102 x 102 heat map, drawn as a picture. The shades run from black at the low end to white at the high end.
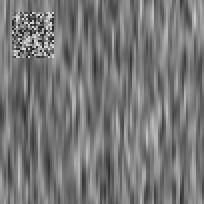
Grain: streaks running down. Odd patch: rougher, in the top left. Roughest part: top left. Mirror symmetry: none.
